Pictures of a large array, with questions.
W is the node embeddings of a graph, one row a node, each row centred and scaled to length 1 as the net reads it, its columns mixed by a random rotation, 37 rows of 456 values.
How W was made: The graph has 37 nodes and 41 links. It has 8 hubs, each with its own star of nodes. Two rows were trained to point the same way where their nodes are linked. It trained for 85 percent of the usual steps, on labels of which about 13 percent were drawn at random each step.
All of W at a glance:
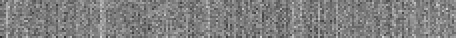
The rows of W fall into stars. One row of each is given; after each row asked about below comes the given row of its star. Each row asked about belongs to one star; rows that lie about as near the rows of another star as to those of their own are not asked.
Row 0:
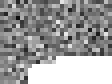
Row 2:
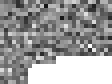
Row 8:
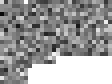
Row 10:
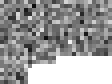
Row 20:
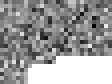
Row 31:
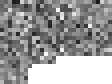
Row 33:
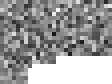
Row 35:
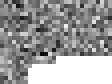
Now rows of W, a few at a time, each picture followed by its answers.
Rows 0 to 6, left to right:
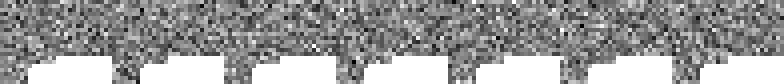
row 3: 2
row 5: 20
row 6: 2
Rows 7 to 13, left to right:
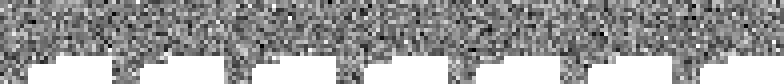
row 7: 33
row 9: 35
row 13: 35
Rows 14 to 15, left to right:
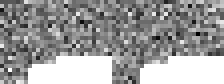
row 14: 31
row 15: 10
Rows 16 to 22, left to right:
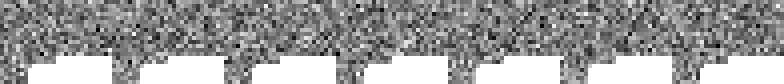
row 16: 8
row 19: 35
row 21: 20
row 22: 2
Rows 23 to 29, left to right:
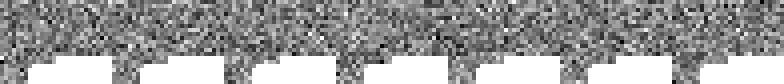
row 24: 0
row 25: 31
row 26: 33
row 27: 31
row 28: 0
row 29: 20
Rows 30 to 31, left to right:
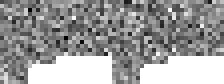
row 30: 20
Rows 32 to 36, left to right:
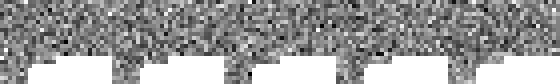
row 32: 8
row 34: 0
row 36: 31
